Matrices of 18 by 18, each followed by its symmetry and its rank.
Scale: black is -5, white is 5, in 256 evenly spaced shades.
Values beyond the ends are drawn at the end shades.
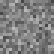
neither, full rank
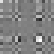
symmetric, rank two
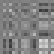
symmetric, rank two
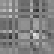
symmetric, rank two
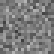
neither, full rank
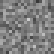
neither, full rank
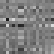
neither, rank two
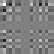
symmetric, rank one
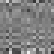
neither, rank two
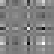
symmetric, rank one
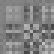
symmetric, rank two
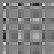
symmetric, rank one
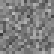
neither, full rank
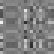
neither, rank two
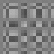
symmetric, rank one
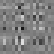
neither, rank two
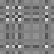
symmetric, rank one
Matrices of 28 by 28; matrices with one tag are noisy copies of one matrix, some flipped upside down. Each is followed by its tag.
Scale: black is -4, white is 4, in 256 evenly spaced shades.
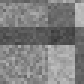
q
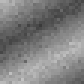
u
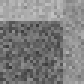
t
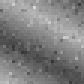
u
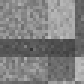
q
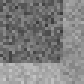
t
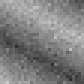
u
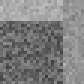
t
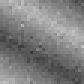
u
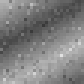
u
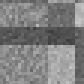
q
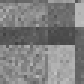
q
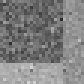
t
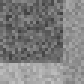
t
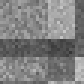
q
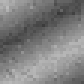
u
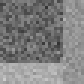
t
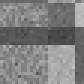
q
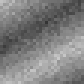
u
